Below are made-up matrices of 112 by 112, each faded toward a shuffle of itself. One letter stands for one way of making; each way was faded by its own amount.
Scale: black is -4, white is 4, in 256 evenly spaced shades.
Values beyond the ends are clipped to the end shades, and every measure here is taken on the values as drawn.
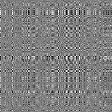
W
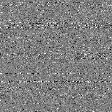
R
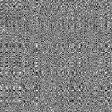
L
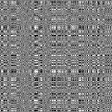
W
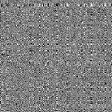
L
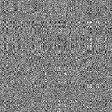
L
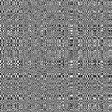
W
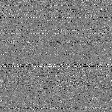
R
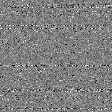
R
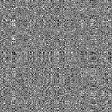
L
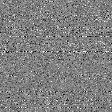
R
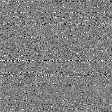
R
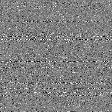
R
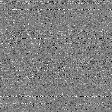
R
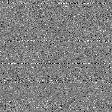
R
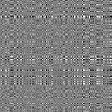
W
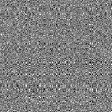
L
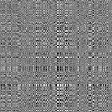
W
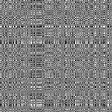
W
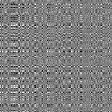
W
